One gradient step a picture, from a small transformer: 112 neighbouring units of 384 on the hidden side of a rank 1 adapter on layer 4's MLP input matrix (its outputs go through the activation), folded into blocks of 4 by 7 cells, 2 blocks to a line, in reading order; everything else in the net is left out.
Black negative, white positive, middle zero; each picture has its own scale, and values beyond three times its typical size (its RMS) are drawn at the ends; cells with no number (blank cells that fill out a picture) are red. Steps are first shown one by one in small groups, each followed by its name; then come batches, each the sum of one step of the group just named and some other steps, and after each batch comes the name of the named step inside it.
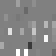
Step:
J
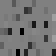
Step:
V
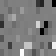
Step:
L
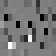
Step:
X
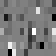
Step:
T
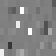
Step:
J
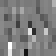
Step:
X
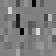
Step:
J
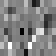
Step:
T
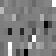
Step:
V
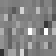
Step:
T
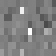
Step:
X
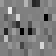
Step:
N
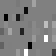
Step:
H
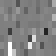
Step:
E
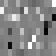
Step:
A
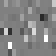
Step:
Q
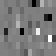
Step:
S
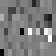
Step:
S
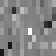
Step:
A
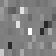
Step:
A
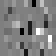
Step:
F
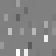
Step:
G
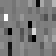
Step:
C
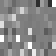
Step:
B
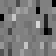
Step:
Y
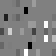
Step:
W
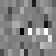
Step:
F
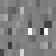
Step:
C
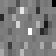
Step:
Y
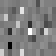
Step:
C
